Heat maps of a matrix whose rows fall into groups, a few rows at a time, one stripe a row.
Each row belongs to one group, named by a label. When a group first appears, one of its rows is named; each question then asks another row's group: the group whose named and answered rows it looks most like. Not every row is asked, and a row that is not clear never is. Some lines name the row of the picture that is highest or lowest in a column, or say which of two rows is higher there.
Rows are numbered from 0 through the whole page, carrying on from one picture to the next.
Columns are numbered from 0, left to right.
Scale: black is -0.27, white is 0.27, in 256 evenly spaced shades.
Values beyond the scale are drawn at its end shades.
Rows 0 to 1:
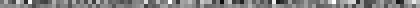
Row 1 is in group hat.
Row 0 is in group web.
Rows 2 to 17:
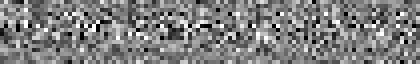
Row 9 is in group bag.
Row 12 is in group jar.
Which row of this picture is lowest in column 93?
7
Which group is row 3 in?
hat
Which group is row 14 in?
hat
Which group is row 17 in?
hat
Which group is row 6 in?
hat
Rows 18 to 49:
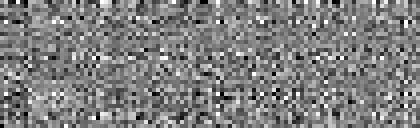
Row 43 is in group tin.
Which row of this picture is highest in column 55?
31
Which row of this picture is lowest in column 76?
22
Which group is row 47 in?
bag
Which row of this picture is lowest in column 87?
43
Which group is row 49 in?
tin
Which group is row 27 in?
hat
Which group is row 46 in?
bag
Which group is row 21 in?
bag
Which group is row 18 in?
bag
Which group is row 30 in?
hat
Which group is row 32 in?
bag
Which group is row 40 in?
web
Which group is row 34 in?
web
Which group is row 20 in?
hat
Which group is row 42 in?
web
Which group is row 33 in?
jar
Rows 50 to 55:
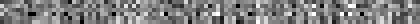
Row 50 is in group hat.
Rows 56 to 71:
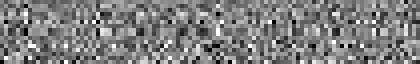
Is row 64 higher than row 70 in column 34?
No
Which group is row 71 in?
tin
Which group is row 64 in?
bag
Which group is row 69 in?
jar
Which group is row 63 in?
bag
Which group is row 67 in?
tin
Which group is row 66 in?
web
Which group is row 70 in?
web
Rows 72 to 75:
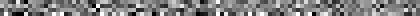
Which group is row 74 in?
bag
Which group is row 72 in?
bag
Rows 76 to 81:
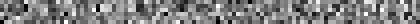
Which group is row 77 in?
bag
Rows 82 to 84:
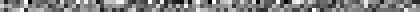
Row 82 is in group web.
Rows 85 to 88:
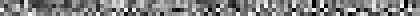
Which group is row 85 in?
jar
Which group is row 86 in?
jar
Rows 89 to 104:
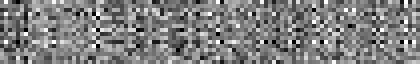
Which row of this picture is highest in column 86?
91
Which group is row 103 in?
bag
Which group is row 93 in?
bag
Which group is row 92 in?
web
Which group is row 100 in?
bag
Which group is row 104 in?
web
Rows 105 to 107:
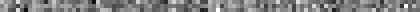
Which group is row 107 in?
bag
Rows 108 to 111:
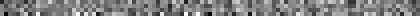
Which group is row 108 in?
tin
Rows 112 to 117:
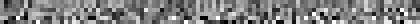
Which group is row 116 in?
bag
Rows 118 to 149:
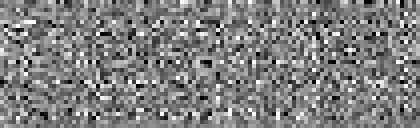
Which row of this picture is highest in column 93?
142
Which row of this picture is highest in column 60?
133
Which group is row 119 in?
hat
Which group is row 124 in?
jar
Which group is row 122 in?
hat
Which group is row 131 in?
hat
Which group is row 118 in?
hat
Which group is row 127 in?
hat
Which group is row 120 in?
bag
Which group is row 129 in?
hat
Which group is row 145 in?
hat
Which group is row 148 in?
bag
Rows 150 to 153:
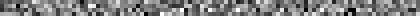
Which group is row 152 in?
tin
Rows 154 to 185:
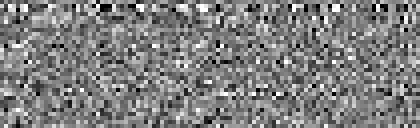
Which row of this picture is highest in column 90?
163
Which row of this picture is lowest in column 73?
158
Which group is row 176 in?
hat
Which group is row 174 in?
web
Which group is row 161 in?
jar
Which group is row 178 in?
web
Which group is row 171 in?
hat
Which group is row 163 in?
tin
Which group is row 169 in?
web
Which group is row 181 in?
jar
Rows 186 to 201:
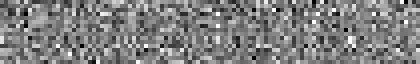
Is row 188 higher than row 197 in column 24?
Yes
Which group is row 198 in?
hat
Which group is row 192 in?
bag
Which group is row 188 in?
web
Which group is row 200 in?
web
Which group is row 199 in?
hat
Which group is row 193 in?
hat
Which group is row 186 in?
jar
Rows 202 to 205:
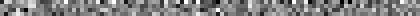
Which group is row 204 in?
bag
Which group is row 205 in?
jar
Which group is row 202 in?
tin
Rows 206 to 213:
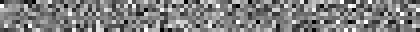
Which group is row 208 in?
hat
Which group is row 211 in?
tin
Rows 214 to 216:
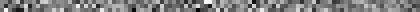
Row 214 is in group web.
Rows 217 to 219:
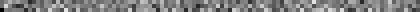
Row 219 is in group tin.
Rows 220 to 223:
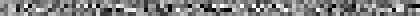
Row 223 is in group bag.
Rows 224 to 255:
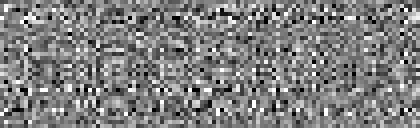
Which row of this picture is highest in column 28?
239
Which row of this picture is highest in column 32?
246
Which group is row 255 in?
bag
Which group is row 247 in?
web
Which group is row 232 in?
hat
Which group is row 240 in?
hat
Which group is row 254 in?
web
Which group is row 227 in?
web
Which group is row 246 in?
web
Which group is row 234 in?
bag
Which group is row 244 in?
jar
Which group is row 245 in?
hat
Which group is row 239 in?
jar
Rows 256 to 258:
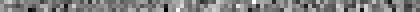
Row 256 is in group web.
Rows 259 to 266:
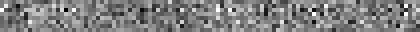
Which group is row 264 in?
tin
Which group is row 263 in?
bag
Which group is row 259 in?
web
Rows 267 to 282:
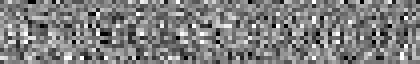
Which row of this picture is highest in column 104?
276
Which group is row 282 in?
tin
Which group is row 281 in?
hat
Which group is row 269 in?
bag
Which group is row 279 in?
bag
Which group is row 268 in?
tin
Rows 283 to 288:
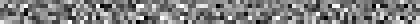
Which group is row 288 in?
hat
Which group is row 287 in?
hat
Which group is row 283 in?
hat
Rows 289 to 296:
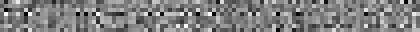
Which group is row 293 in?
bag
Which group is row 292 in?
web
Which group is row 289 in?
jar
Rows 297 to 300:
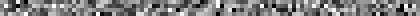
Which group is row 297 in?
bag
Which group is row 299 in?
web
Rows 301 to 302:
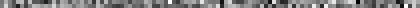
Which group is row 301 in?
web
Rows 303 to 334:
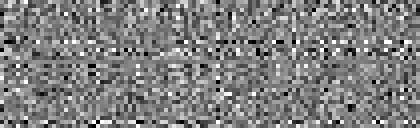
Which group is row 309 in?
tin
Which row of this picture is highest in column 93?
333
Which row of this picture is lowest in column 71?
326
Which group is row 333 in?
bag
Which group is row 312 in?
bag
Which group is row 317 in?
jar
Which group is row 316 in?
hat
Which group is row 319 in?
bag
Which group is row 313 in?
web
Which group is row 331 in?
hat
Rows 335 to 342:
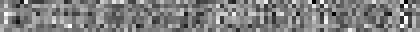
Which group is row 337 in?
hat
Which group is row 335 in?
jar
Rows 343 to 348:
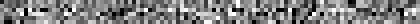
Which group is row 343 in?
tin
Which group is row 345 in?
web
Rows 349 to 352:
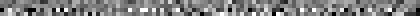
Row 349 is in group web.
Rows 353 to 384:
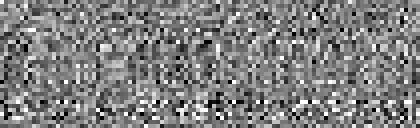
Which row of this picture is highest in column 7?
360
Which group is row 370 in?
tin
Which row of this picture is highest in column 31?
381
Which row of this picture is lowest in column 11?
378
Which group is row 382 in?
jar
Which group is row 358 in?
hat
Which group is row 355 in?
jar
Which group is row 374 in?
bag
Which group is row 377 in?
jar
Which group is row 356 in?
hat
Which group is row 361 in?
web
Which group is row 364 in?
bag
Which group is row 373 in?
tin
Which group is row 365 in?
bag
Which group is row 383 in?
hat
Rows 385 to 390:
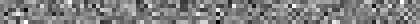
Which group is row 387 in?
bag
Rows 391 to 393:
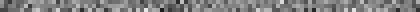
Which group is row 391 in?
tin
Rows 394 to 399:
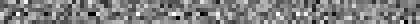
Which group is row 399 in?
jar
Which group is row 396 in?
jar
